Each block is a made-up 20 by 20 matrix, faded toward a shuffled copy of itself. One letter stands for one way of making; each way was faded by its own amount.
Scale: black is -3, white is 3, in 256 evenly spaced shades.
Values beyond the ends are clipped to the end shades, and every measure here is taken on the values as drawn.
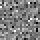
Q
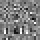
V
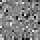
Q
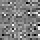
V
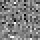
Q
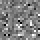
Q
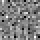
Q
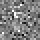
Q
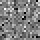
Q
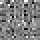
V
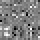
V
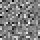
Q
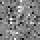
Q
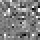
V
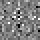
V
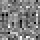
V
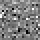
Q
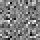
V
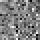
V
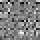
V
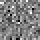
Q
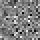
Q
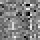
V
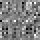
V
